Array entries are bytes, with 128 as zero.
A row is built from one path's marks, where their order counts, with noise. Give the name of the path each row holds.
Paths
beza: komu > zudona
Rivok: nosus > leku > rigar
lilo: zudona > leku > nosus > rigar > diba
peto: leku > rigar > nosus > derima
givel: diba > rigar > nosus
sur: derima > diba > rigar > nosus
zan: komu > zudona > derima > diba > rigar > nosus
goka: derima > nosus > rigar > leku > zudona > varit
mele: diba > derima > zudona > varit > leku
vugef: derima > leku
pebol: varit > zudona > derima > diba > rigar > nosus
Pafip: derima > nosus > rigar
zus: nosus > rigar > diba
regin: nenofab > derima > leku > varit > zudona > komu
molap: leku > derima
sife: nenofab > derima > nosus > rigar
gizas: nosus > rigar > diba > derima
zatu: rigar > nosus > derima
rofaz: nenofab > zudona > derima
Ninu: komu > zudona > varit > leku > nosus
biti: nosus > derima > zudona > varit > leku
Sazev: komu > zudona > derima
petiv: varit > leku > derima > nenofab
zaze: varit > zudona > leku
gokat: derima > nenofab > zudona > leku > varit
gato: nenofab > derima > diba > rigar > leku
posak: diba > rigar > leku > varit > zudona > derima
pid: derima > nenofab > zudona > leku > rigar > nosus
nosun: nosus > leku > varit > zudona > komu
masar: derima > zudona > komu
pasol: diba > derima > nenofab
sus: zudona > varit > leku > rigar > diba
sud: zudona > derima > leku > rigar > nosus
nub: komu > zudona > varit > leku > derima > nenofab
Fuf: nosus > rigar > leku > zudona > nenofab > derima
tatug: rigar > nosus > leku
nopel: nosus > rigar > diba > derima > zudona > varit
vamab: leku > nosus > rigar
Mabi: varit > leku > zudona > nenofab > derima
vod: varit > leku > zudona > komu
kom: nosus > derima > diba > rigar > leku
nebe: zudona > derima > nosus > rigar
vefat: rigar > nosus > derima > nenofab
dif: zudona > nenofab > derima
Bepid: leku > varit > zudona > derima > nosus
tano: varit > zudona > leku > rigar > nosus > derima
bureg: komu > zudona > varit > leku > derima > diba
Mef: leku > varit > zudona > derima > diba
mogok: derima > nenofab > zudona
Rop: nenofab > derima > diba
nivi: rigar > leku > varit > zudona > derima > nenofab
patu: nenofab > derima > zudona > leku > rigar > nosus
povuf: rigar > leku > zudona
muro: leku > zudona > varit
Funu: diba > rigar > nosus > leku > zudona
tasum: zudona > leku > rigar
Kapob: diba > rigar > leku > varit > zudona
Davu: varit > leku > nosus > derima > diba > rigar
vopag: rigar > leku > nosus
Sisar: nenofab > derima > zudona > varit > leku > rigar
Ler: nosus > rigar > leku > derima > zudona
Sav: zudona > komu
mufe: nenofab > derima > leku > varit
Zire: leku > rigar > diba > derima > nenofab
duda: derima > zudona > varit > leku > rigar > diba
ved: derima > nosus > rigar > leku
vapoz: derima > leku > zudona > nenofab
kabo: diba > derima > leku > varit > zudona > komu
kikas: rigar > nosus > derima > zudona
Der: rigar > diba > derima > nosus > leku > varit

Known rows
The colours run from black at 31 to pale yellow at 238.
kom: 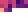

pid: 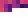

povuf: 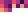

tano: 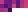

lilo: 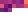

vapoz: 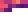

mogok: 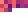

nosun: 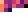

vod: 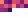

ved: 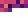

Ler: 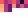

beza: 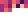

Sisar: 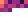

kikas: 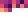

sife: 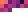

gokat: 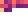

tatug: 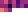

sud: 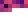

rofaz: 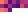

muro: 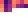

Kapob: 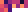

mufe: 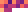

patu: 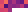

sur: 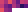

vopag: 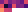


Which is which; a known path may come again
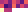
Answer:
Der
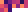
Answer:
Kapob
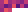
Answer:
zan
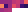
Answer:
Bepid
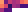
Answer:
duda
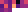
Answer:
zaze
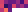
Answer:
givel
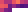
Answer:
vapoz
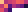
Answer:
masar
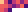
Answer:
regin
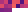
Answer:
petiv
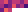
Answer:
Ninu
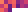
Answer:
mogok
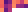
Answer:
muro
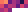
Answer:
sife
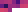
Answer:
dif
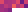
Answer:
Sav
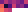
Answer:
vopag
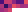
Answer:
sud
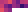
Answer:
sur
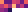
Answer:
vod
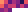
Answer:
Sisar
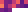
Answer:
vamab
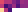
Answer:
gizas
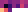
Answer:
zatu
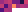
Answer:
nebe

